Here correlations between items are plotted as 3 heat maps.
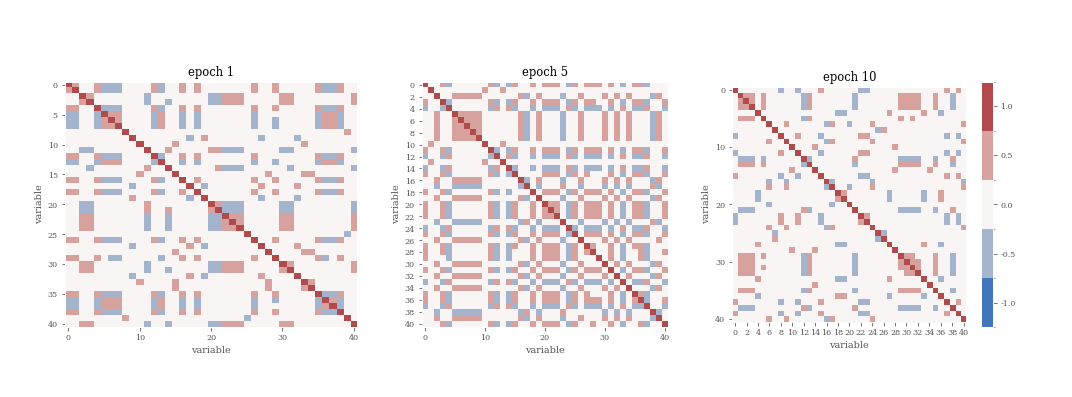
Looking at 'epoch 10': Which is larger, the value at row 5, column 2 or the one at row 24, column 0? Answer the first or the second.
the first
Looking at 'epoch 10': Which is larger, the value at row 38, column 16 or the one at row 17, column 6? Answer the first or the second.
the second
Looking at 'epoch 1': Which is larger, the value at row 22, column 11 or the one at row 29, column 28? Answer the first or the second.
the second
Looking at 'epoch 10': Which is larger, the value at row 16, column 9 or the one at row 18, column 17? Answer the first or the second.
the second
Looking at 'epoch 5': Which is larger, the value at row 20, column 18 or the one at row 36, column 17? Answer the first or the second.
the first
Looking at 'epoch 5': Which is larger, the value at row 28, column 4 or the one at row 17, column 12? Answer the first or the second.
the second
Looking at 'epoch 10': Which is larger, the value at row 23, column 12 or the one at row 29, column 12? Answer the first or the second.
the first
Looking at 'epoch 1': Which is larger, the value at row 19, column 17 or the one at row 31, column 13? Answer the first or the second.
the second
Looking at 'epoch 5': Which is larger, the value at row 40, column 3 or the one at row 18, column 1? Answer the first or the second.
the first
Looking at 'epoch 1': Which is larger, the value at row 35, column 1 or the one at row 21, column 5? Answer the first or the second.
the first
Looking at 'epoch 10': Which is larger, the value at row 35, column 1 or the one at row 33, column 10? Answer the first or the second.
the first
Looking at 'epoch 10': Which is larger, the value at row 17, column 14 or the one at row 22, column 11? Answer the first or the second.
the second
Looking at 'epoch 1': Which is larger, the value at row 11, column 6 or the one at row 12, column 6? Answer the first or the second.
the first
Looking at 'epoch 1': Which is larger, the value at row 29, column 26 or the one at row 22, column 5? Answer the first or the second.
the first
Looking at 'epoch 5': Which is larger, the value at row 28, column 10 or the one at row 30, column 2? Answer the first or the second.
the second
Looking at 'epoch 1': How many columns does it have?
41
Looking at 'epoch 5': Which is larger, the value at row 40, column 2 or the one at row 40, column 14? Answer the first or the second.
the first
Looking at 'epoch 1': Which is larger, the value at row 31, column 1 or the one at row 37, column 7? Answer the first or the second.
the second
